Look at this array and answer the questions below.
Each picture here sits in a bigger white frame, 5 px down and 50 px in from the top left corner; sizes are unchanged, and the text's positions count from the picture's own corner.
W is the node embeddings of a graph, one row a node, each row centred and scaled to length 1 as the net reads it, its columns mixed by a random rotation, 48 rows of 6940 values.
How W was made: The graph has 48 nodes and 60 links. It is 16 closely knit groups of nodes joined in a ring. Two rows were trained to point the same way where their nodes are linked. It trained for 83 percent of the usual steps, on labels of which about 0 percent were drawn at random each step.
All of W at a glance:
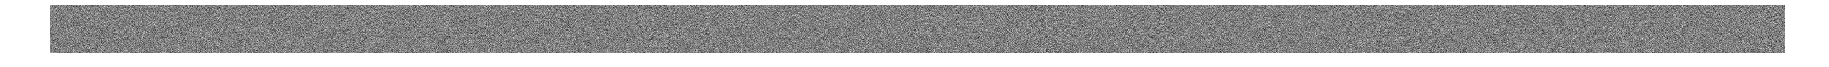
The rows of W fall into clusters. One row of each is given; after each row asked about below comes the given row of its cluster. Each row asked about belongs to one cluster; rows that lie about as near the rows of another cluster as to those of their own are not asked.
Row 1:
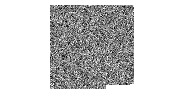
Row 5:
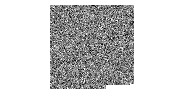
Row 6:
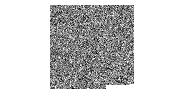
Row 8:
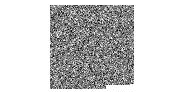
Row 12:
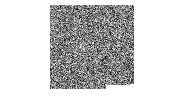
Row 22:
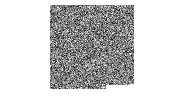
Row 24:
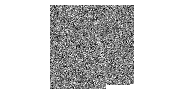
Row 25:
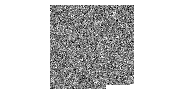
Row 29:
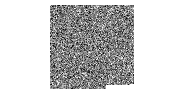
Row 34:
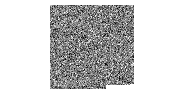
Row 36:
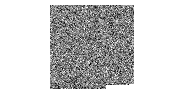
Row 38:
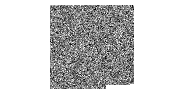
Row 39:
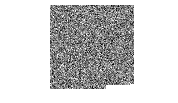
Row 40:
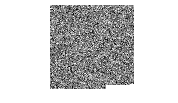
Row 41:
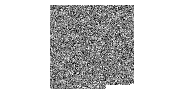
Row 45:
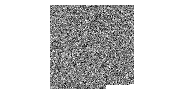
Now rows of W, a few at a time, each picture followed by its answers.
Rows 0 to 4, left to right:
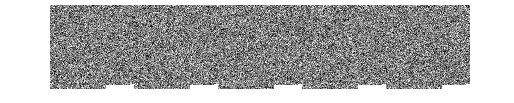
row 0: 5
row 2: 34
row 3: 24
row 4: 38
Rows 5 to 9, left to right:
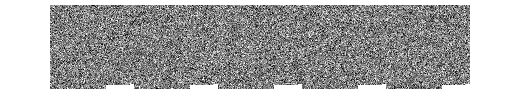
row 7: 12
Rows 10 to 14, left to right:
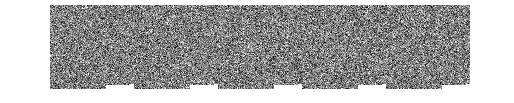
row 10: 36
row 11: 22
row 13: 25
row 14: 8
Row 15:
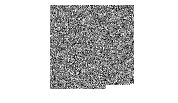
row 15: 41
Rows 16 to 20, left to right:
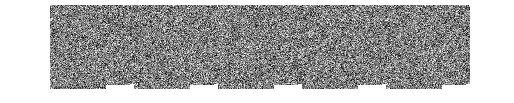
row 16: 34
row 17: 1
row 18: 12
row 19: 8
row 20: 1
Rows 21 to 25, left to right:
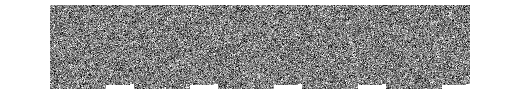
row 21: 5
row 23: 40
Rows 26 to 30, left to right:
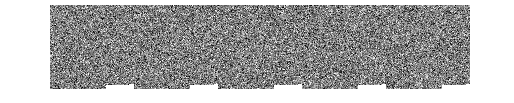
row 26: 36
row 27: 41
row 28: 25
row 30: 40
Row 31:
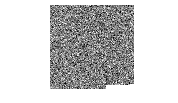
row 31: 45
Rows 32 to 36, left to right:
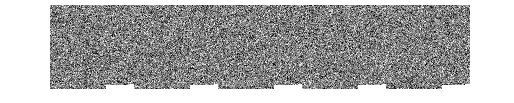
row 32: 6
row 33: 6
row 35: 29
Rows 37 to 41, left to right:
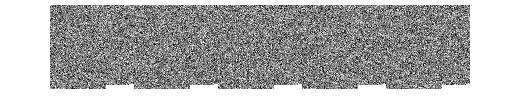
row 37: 29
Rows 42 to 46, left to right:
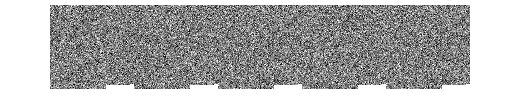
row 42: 24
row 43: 22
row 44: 39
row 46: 39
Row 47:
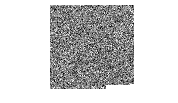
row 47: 38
